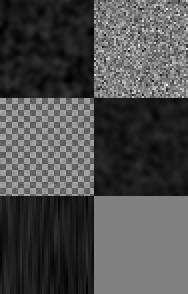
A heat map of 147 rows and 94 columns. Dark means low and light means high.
The table splits into 3 rows of 2 panels. Panel 1,1: very low, blotchy, faint in contrast. Panel 1,2: middling, fine-grained, strong in contrast. Panel 2,1: middling, checkered, strong in contrast. Panel 2,2: very low, blotchy, faint in contrast. Panel 3,1: very low, streaked downward, faint in contrast. Panel 3,2: middling, flat.
